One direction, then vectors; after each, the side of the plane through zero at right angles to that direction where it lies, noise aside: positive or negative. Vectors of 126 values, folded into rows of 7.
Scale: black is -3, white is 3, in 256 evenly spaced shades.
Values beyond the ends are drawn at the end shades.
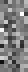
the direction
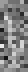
negative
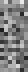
negative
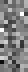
positive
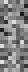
negative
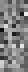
negative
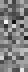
positive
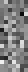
negative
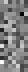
negative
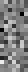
negative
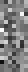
positive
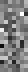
positive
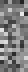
positive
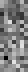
negative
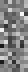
positive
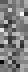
positive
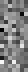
negative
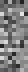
positive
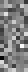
negative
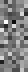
positive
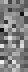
negative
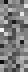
positive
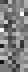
positive
